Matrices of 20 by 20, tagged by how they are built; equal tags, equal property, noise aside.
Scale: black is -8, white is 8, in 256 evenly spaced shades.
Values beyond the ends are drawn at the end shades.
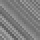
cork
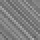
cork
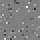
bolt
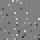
bolt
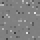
bolt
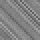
cork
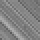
cork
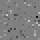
bolt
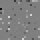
bolt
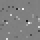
bolt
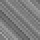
cork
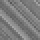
cork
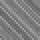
cork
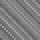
cork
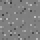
bolt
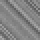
cork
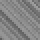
cork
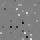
bolt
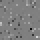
bolt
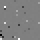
bolt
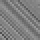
cork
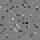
bolt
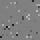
bolt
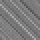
cork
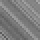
cork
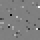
bolt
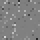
bolt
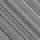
cork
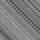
cork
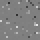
bolt
